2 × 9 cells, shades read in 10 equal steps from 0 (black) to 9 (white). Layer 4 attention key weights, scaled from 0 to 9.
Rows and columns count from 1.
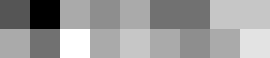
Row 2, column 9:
8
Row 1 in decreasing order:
7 7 6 6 5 4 4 3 0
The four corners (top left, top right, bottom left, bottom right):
3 7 6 8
